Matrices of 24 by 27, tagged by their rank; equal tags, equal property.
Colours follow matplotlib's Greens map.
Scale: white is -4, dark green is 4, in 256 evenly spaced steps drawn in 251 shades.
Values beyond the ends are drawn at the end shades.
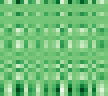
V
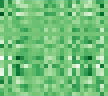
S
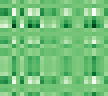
V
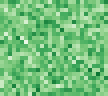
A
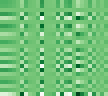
V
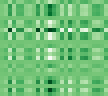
V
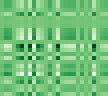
V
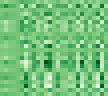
S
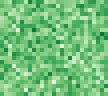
A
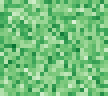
A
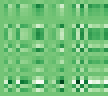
V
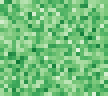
A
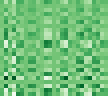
S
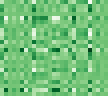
S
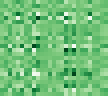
S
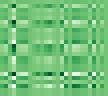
V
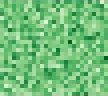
A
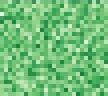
A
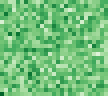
A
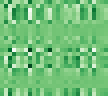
S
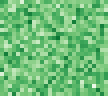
A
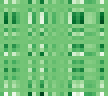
V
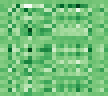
S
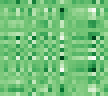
S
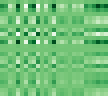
V
